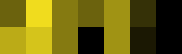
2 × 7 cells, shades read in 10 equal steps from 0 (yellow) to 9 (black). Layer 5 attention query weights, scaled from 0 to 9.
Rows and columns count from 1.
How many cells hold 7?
1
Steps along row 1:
down up up down up up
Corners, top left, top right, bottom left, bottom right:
5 9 2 9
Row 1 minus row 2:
3 -1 0 -4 0 -1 0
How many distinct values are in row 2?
6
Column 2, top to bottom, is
0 1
